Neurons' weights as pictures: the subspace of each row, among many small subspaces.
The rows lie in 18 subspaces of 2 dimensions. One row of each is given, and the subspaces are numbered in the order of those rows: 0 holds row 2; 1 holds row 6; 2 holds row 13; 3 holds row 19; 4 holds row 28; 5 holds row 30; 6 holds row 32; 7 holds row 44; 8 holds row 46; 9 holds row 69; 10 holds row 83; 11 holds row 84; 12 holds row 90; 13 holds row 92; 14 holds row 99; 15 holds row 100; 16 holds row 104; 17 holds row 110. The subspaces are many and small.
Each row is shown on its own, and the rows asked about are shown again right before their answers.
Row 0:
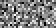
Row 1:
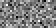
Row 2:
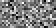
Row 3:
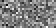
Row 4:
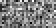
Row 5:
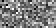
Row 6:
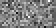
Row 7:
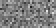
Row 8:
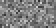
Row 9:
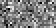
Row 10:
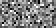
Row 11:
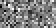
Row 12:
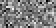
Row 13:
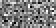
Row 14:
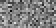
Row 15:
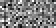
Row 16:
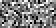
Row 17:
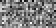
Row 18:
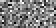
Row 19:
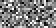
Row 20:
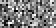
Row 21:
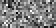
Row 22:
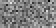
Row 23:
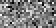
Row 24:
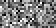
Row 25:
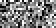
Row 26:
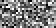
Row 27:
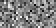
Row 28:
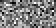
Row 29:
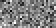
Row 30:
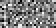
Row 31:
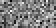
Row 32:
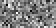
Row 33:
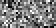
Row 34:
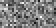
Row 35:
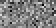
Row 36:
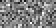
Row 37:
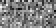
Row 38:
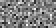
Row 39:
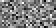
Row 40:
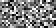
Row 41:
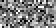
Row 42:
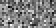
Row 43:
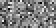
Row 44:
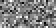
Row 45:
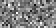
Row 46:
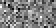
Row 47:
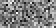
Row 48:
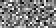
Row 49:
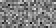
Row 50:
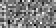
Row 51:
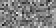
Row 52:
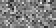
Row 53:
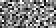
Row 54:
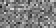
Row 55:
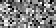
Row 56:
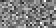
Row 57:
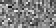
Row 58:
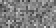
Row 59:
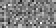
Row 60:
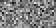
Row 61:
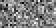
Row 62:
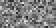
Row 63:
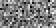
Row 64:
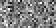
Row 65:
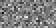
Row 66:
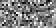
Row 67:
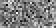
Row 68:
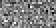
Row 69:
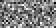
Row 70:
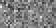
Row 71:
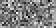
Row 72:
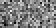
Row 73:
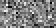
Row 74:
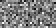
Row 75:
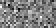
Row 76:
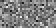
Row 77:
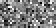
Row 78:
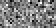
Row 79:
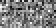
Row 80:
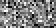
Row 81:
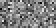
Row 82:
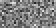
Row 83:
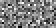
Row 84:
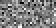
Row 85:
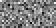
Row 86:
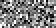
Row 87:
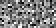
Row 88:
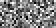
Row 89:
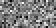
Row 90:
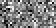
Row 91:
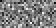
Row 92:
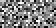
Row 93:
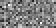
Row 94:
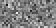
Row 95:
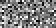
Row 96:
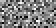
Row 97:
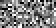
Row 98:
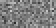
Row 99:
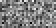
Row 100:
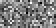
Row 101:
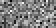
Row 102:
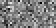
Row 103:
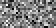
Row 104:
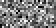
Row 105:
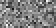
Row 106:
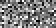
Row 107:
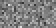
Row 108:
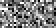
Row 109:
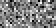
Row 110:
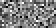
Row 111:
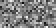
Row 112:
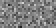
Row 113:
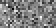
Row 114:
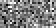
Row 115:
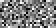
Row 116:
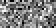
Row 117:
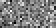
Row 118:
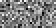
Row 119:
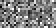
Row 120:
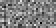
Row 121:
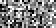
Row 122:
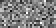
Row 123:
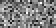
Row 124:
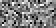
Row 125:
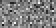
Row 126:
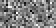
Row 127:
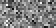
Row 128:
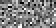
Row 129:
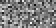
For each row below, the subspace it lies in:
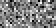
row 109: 15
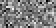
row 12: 12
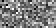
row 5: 17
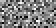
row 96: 13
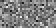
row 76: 17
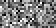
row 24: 16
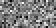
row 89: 7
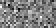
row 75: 8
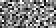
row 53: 3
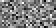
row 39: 0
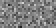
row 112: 10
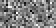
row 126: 4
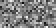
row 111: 7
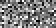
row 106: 13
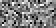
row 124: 2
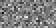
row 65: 13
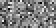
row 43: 12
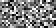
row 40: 0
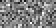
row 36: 9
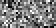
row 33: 6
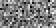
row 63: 2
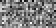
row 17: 14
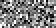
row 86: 16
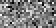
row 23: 17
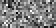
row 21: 6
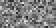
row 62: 7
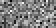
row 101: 7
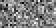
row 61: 11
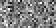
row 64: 12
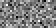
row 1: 15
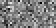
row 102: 12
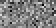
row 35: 17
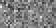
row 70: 8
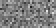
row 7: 2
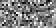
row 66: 2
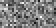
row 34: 11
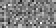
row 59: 5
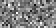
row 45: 6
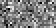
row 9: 12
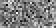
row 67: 1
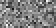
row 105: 12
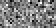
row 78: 15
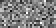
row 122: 15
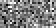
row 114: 6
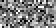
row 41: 16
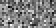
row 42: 10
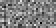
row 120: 5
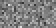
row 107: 10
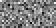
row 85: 9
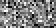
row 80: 4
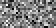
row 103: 3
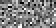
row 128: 11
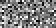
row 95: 13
